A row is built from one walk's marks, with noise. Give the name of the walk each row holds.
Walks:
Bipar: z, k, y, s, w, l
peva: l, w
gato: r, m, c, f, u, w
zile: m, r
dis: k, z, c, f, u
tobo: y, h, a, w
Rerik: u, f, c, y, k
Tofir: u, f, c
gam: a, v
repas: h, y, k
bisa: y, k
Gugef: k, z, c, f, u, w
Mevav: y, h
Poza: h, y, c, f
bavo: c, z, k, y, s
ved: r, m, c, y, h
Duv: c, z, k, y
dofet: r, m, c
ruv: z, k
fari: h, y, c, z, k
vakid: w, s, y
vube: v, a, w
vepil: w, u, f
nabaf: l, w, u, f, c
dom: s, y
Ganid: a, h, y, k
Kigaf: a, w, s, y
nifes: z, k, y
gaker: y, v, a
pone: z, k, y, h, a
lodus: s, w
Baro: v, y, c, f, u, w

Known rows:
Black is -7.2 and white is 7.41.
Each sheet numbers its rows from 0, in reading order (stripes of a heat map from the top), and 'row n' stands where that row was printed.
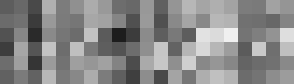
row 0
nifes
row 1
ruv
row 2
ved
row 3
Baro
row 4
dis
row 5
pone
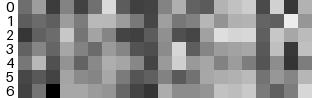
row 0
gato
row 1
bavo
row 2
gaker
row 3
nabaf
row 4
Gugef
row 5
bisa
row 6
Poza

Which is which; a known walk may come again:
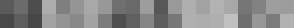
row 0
nifes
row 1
bisa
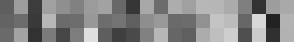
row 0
fari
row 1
vepil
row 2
gato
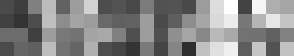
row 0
Kigaf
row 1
dom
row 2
ruv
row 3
tobo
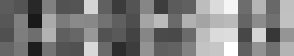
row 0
zile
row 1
Tofir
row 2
vube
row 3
dofet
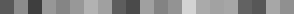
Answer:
Duv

